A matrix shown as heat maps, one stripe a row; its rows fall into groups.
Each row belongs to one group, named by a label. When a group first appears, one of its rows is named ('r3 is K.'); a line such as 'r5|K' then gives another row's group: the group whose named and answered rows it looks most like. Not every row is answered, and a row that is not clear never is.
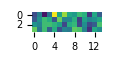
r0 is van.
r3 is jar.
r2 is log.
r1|log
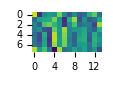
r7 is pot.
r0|pot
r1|log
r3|van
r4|van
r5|van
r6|van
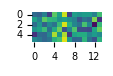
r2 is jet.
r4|van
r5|jet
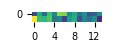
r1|pot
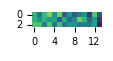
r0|pot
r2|pot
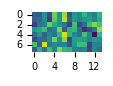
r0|van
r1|van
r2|log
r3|log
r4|jet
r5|van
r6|jar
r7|jet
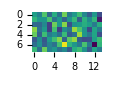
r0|jar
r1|pot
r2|van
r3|jar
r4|jar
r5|log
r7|jar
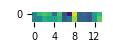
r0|log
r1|log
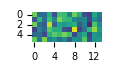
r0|pot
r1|jet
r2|pot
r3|log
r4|jet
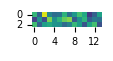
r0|jar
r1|jet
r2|pot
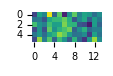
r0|log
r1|jet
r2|pot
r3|jet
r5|log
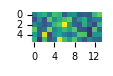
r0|log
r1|jet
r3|pot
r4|jar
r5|pot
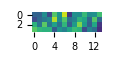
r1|van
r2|jar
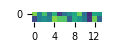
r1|van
